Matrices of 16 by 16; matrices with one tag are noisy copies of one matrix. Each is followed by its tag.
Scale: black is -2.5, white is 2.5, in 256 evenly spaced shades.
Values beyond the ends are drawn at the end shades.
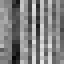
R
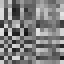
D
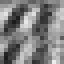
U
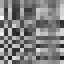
D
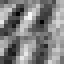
U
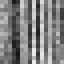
R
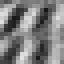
U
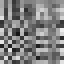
D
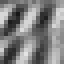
U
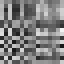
D
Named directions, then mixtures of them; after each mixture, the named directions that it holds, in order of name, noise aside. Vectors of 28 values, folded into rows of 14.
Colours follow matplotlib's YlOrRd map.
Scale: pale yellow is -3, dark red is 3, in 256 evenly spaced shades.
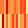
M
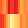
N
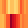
N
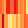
M, N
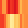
N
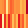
M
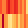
M, N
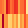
M, N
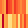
M, N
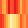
N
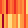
M, N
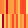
M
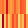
M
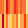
M, N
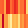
M, N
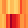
N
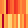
M, N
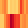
N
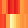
N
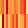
M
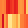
M, N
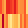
M, N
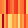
M, N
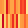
M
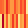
M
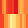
N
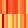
M, N
